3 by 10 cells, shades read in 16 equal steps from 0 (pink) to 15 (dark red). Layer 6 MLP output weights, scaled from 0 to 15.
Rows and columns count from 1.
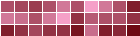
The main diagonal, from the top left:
8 5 9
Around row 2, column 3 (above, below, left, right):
10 9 5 4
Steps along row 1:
up up down down up down up up up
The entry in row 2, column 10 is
11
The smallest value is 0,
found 2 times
